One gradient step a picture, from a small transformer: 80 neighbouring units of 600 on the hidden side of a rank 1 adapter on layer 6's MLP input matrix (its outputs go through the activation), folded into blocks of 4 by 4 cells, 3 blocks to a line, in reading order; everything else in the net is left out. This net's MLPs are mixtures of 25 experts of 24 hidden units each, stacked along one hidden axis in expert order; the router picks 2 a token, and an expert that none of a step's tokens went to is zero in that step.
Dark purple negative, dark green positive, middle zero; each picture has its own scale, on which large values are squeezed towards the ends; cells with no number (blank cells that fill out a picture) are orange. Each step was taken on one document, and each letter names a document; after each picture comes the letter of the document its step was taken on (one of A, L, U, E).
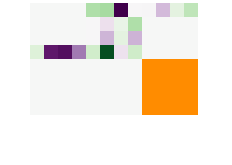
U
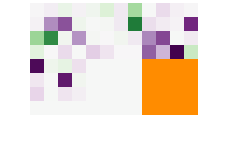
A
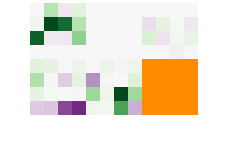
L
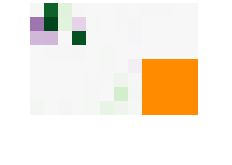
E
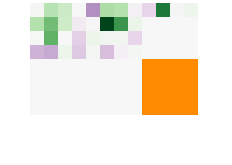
E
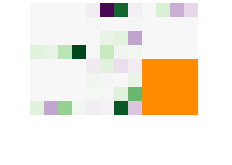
U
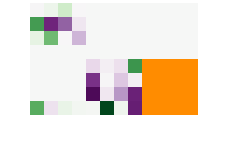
E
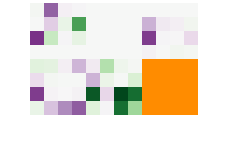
L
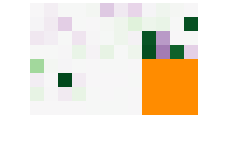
A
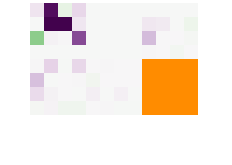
L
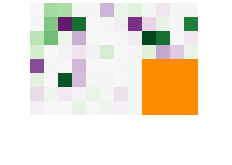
A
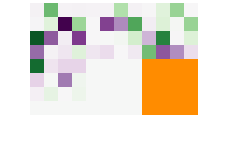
A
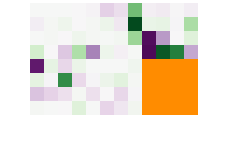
A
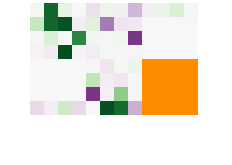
E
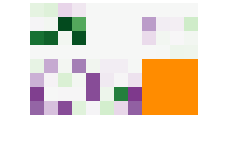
L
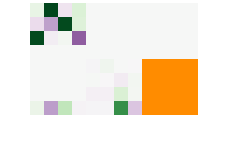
U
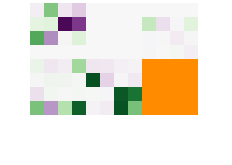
L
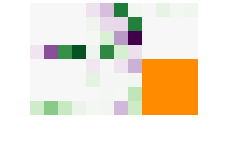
U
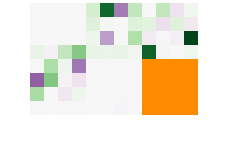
U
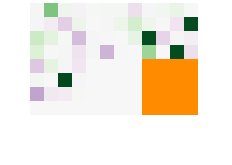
A
